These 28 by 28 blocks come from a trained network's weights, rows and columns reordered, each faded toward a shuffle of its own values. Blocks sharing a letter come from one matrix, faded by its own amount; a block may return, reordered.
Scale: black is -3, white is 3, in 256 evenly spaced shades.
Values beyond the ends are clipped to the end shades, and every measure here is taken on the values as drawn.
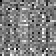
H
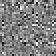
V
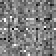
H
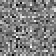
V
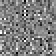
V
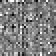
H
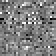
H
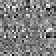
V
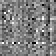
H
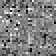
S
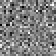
V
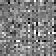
H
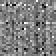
H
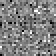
S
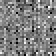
H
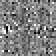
H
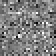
H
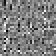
V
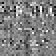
H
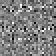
H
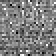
S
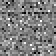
S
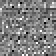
S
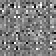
H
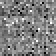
S
